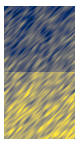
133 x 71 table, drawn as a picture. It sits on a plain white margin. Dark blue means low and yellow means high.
A horizontal seam about 50% of the way down splits the table, and the bottom part is higher. No lone cell stands out from its neighbours. Values rise toward the bottom. Streaks slant up to the right.
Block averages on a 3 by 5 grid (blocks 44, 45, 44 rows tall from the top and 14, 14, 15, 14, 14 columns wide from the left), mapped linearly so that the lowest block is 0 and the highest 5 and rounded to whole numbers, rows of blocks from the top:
0 0 0 0 1 / 2 2 3 3 3 / 4 5 4 5 5
